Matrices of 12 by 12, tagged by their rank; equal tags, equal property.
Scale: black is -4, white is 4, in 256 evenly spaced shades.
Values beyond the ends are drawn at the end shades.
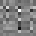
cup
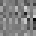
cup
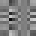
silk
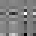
silk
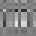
silk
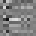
cup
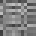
cup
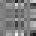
silk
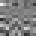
cup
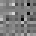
cup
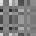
silk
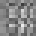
cup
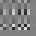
silk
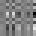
silk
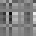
silk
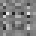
cup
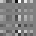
silk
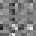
cup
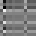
silk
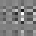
silk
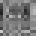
cup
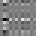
silk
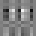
silk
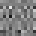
cup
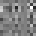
cup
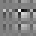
silk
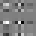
silk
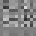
cup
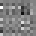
cup
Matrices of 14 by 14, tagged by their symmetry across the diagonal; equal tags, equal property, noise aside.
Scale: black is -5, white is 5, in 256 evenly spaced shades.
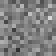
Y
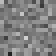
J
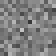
Y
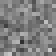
J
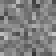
Y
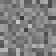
Y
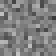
Y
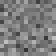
J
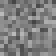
Y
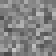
J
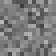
J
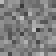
J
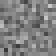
Y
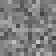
Y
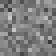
J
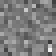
J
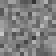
Y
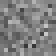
Y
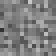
Y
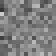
J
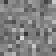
J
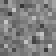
Y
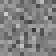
J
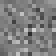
Y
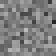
J
